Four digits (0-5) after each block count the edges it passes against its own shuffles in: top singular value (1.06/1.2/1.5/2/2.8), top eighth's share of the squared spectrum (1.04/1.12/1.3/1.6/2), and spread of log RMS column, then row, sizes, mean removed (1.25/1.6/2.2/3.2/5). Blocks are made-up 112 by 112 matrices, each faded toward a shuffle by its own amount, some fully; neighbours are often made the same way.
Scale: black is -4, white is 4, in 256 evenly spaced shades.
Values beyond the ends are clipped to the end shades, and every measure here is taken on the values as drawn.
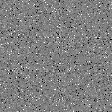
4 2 1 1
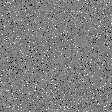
1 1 0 0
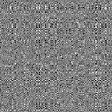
5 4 3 3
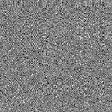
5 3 2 2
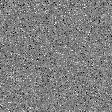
3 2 0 0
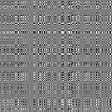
5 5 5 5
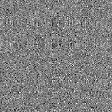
4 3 2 2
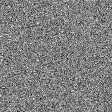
1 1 0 0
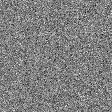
0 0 0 0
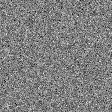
0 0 0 0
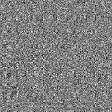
4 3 2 2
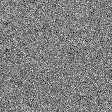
2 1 0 0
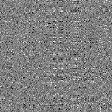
4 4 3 3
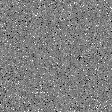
1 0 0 0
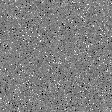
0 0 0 0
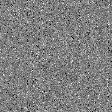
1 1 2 0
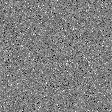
0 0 0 0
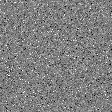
0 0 0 0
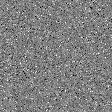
0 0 0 0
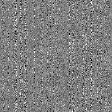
2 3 4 0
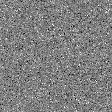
0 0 0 0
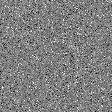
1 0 1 0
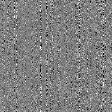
2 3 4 0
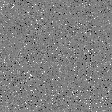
3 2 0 1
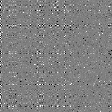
5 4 3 3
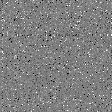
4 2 1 1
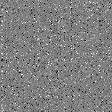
3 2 1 0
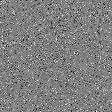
2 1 0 0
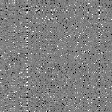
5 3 2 2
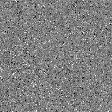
3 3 1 1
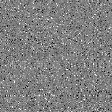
4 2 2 1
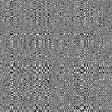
5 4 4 3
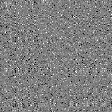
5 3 2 2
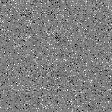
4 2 1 1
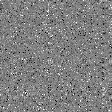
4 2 1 1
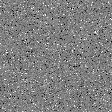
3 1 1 0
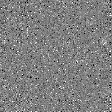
4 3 2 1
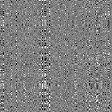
5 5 4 3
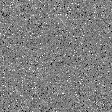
3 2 1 1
